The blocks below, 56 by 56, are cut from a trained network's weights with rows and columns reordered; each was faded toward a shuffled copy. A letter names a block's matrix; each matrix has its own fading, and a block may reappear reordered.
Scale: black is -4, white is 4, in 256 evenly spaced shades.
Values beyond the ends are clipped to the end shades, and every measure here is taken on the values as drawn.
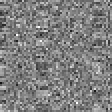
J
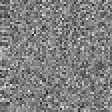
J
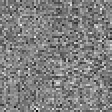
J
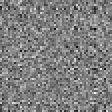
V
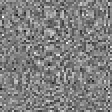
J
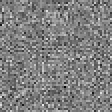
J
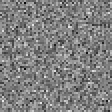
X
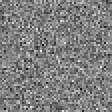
X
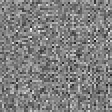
J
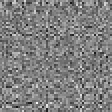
V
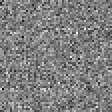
X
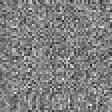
J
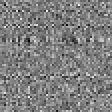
V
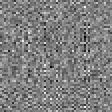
V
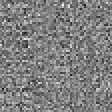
J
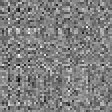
V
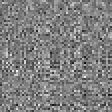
V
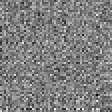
V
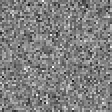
X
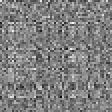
V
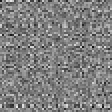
V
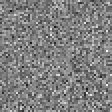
X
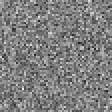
X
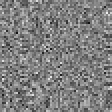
J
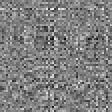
V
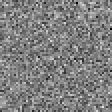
X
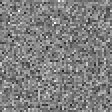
X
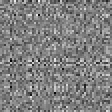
V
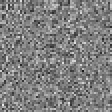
J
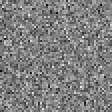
X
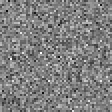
X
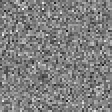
X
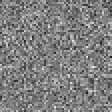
J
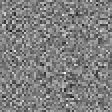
J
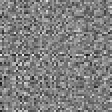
V
